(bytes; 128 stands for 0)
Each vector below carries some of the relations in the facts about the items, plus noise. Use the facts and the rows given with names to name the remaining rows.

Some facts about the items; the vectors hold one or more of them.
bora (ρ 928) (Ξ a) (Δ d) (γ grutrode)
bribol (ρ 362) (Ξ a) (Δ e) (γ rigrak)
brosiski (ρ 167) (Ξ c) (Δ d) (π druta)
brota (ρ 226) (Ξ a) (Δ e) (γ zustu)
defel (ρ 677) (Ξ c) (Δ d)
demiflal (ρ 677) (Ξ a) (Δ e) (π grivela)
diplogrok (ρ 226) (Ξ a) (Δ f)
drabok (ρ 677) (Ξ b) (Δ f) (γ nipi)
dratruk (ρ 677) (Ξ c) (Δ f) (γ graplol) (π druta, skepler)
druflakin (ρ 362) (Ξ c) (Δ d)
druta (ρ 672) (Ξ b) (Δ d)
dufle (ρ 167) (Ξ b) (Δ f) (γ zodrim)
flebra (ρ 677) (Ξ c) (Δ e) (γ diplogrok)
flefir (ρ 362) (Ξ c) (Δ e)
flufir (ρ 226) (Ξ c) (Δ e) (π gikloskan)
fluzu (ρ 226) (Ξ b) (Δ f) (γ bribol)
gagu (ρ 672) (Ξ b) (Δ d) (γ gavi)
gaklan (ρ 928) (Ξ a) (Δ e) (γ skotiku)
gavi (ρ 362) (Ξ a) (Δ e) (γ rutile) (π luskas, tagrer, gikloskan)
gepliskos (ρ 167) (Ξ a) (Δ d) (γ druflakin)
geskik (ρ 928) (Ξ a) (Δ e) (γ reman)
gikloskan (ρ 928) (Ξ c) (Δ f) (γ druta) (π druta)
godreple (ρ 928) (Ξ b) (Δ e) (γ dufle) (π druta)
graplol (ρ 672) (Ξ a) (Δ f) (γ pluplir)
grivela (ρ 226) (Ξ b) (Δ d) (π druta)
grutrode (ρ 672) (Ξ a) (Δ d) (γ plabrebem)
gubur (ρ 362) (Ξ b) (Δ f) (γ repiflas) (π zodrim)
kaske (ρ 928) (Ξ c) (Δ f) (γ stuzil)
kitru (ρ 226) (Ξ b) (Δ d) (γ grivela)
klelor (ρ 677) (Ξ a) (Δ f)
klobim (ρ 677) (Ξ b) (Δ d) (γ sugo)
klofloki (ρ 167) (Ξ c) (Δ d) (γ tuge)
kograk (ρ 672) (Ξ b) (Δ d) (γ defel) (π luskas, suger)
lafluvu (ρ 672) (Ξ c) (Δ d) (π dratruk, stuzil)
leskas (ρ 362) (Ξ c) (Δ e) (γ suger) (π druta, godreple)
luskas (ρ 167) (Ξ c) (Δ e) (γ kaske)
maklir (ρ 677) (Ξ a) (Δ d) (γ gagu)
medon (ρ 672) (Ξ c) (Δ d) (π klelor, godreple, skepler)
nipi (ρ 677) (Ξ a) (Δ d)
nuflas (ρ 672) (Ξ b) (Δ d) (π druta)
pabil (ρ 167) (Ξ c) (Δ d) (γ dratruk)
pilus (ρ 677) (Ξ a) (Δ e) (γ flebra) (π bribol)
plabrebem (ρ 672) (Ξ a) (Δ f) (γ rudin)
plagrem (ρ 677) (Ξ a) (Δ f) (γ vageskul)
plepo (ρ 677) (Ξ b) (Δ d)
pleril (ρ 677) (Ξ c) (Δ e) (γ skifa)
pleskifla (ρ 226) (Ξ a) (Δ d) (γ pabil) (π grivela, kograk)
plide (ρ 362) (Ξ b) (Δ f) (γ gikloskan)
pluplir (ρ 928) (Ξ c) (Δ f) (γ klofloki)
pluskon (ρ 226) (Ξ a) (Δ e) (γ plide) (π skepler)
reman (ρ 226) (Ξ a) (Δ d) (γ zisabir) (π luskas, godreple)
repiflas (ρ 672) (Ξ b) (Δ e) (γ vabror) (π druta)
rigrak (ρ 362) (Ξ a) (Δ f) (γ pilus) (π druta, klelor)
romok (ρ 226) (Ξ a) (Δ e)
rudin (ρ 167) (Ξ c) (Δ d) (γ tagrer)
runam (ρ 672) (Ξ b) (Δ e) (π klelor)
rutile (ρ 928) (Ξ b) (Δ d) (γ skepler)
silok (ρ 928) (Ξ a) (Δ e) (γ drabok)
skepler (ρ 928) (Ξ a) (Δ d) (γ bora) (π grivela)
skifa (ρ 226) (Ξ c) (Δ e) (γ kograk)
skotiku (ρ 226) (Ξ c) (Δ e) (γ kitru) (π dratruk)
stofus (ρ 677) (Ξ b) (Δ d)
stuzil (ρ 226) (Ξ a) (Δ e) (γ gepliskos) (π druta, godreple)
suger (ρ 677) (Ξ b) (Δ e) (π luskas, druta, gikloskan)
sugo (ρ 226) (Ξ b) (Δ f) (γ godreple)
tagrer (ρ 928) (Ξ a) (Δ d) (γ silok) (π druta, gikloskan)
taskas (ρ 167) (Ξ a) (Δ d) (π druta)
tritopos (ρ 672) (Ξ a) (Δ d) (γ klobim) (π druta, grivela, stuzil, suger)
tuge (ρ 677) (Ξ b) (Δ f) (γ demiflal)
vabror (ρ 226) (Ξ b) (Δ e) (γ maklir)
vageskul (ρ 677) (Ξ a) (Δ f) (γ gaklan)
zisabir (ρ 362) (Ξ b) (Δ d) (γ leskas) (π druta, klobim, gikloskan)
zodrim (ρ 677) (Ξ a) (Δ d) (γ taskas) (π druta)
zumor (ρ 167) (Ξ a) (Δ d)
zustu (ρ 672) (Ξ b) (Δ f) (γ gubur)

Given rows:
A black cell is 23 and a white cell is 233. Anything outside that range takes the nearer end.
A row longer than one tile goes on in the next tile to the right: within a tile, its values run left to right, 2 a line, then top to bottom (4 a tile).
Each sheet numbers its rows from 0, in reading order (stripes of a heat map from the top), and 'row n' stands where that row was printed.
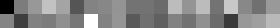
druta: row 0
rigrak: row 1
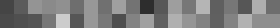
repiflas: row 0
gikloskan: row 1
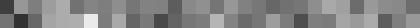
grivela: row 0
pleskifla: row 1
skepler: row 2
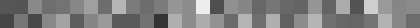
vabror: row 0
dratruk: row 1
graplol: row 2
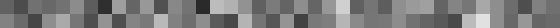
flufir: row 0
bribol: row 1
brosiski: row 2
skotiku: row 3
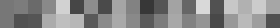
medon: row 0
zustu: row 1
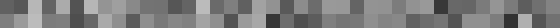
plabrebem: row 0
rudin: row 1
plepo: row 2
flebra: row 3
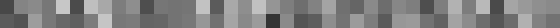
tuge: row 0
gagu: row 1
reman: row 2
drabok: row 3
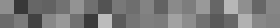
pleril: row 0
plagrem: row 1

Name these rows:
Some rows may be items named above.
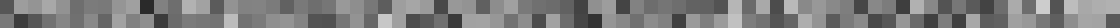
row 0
zisabir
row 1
klobim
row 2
druflakin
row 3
pluskon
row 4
suger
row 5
plabrebem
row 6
gavi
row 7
fluzu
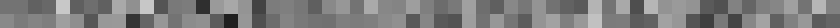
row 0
rudin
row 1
pilus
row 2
zumor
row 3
reman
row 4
plabrebem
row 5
vabror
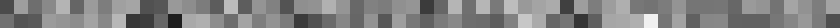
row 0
kitru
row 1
runam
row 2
zisabir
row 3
plide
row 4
grivela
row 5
gepliskos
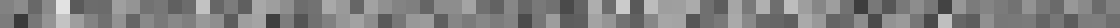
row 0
lafluvu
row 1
rudin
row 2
tritopos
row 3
tagrer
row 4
fluzu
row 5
diplogrok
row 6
skifa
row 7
nipi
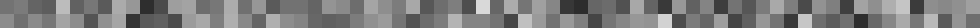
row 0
rudin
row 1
godreple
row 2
gepliskos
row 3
pluplir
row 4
luskas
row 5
flefir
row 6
nuflas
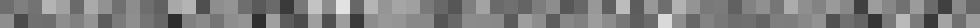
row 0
taskas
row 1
stuzil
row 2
gubur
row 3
defel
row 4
kaske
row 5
zumor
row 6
leskas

